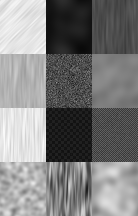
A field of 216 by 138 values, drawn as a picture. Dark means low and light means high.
The table splits into 4 rows of 3 panels. Panel 1,1: very high, slanting up to the right, faint in contrast. Panel 1,2: very low, smooth, faint in contrast. Panel 1,3: low, streaked downward, faint in contrast. Panel 2,1: high, streaked downward, faint in contrast. Panel 2,2: low, fine-grained. Panel 2,3: middling, smooth, faint in contrast. Panel 3,1: very high, streaked downward, faint in contrast. Panel 3,2: very low, checkered, faint in contrast. Panel 3,3: low, checkered. Panel 4,1: high, blotchy. Panel 4,2: middling, streaked downward, strong in contrast. Panel 4,3: high, smooth.
